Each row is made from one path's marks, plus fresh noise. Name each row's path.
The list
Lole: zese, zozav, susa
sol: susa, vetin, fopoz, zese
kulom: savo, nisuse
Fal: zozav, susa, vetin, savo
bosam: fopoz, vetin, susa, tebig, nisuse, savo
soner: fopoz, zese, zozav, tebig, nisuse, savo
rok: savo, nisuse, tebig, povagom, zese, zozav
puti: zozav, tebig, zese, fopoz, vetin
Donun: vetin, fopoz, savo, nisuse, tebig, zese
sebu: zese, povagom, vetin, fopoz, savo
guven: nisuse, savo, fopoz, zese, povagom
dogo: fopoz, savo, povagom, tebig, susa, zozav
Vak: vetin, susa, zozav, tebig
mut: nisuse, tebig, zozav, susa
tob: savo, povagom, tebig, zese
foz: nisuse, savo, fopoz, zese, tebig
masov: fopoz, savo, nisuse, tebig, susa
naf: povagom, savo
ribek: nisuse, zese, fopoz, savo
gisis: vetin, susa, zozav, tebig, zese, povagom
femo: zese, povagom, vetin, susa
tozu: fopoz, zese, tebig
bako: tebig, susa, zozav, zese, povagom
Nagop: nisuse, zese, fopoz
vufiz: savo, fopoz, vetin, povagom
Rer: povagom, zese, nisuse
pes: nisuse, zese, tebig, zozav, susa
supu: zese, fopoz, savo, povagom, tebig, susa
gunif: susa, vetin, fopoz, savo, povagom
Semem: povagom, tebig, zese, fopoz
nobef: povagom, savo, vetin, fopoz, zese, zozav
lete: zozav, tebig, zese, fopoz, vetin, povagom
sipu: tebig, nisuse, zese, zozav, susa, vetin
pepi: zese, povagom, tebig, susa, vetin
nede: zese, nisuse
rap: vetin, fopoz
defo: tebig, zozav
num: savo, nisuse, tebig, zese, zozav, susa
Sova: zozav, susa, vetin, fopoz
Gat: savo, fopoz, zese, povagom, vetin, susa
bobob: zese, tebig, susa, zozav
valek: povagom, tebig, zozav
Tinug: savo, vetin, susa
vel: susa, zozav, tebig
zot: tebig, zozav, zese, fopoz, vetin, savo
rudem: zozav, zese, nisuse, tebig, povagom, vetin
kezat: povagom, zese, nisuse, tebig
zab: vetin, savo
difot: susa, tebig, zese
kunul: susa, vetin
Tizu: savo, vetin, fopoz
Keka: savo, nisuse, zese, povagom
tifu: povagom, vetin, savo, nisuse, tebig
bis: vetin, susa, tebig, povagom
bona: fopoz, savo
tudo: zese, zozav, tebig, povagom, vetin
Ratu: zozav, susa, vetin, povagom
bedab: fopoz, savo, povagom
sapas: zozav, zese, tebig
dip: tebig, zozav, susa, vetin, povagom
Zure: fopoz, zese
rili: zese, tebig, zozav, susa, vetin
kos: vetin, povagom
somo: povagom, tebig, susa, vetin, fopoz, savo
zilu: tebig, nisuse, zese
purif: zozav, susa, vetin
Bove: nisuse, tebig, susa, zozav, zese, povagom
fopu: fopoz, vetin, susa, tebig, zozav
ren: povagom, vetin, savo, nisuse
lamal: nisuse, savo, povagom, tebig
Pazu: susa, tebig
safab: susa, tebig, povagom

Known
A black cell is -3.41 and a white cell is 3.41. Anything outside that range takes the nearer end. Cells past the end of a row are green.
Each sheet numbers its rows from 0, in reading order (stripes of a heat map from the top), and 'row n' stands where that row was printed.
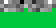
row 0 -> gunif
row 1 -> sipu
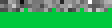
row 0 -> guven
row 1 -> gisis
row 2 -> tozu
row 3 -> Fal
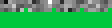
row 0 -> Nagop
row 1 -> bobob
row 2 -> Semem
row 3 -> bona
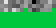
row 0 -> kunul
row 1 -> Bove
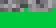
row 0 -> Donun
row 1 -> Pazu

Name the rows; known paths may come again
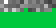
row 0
Tinug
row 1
lamal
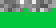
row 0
rili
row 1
kunul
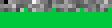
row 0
Nagop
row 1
Tizu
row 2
Donun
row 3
valek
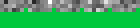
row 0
tozu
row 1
bobob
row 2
bona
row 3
purif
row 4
safab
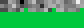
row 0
guven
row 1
dip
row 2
fopu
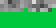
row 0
Pazu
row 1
Ratu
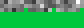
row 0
lete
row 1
ribek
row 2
vel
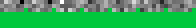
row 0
Gat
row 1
bedab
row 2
Fal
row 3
bako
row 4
Lole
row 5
tifu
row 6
gisis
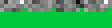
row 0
puti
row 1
difot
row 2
Keka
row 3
defo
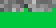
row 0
kulom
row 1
bosam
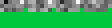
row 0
sapas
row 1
Vak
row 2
sipu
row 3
nobef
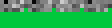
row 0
soner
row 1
Bove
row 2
rap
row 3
nede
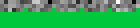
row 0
Semem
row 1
sebu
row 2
femo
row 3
rudem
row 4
gunif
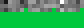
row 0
Rer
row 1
dogo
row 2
zab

